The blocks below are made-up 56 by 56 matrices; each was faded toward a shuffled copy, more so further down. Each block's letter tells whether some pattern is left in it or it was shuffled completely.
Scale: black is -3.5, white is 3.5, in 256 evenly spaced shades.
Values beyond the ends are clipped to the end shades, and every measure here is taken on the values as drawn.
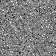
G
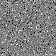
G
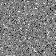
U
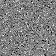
U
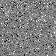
U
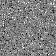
U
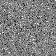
U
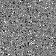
U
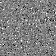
U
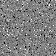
U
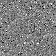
G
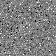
G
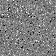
G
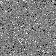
G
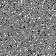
G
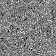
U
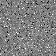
U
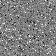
G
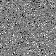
U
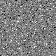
G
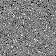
G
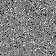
G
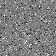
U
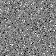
G
